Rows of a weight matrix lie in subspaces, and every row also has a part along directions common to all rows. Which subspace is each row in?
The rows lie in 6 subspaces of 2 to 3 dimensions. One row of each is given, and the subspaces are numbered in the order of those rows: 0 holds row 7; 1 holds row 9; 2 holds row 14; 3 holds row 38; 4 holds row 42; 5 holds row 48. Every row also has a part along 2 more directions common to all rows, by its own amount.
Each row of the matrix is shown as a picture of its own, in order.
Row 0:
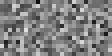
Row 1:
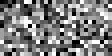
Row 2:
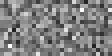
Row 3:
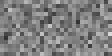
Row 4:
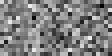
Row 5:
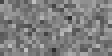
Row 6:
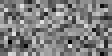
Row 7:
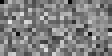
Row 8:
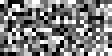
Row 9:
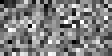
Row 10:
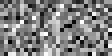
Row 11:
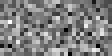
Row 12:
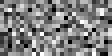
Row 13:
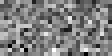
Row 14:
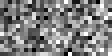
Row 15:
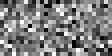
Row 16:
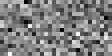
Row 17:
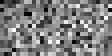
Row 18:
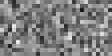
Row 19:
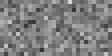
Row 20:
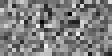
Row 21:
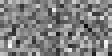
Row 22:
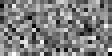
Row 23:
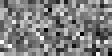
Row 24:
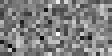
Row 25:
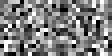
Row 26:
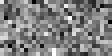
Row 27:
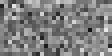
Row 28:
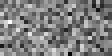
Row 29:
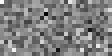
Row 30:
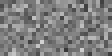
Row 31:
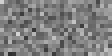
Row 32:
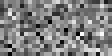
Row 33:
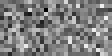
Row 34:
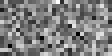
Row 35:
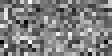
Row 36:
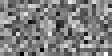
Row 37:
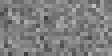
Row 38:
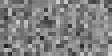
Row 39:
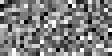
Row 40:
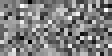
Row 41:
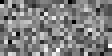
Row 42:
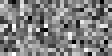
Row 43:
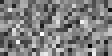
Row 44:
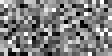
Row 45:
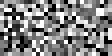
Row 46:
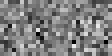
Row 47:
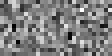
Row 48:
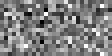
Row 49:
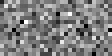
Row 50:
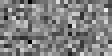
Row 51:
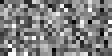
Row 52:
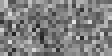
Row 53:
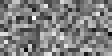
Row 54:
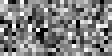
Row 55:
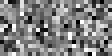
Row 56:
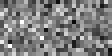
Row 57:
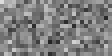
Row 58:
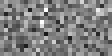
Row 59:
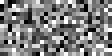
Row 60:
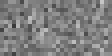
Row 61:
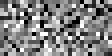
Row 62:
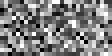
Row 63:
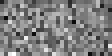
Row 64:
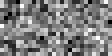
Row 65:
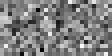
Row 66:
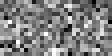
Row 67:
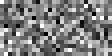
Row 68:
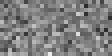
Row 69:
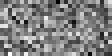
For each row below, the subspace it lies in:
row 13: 2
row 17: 1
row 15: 1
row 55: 4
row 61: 5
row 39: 0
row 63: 0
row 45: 5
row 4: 2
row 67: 0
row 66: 2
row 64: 2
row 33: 5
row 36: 3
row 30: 0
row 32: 2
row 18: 4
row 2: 4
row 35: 3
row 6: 5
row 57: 1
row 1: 1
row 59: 0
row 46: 4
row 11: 2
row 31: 0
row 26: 2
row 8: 0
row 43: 5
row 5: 2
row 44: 1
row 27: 0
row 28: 2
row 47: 4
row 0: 4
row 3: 5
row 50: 3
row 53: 2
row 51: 2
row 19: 3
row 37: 3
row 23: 1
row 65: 3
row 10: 2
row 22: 0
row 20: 5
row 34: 3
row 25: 4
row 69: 3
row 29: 0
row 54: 4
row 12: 5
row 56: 1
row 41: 0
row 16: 1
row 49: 0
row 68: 1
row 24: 1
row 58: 5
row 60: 4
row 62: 3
